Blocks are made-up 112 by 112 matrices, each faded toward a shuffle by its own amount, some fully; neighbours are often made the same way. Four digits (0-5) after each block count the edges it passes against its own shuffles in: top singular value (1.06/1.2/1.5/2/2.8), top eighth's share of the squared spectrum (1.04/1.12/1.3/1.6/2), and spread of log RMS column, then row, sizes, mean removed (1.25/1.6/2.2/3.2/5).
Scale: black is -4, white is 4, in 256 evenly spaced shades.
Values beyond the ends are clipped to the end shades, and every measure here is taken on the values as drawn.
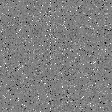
3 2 1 0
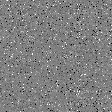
3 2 1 1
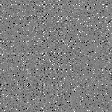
4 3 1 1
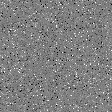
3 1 0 0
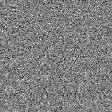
3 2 1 1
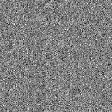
4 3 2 2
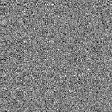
4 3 2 2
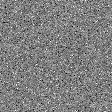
0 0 0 0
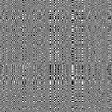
5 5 4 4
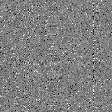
4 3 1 1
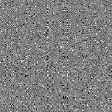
4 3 2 1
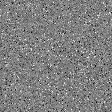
2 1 0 0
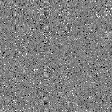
4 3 2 1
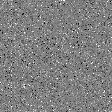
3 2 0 0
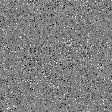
3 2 0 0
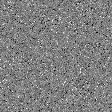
2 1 0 0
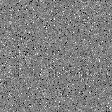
3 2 0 0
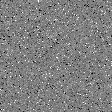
2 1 0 0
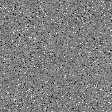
2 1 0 0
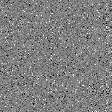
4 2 1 0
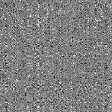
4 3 2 2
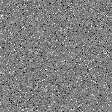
3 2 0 0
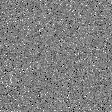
2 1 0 0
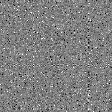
4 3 1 1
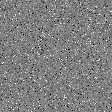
0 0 0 0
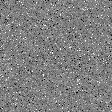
0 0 0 0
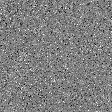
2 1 0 0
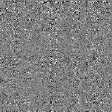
2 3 3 3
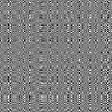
5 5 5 4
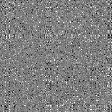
4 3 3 2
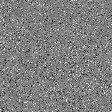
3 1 0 0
